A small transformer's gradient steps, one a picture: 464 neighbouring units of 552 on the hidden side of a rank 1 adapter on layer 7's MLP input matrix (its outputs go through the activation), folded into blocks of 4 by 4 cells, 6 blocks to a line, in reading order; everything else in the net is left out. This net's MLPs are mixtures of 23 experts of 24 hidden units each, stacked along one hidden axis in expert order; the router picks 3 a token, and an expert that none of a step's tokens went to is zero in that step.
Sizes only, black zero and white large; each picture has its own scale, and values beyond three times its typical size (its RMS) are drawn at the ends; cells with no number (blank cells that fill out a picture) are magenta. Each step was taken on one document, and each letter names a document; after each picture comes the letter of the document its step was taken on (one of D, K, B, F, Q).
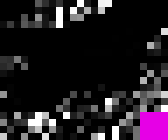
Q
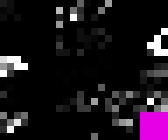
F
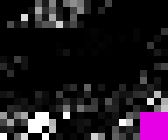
Q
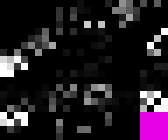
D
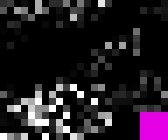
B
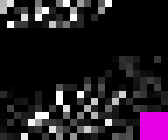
B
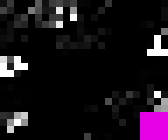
F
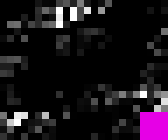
Q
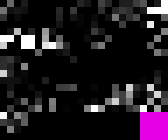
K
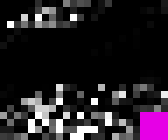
B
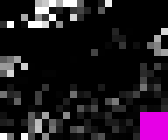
Q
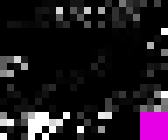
Q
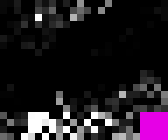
B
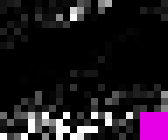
B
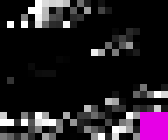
Q
